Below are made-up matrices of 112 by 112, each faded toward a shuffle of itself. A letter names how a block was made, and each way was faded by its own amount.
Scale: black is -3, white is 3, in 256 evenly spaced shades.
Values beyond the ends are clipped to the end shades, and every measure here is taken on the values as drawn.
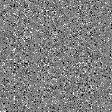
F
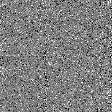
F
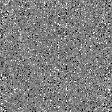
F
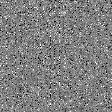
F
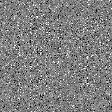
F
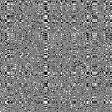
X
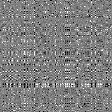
X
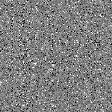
F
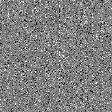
F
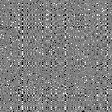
X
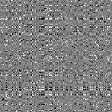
X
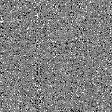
F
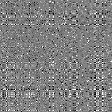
X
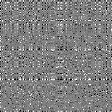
X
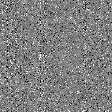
F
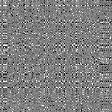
X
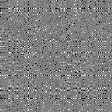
X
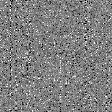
F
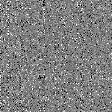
F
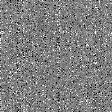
F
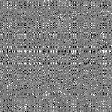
X
